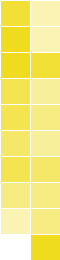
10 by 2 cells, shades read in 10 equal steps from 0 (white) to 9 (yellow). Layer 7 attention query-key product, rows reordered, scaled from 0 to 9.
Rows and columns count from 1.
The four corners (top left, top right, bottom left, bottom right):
8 3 0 9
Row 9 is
3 5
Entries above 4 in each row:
1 1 2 1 2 1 2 2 1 1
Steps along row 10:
up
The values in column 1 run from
0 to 9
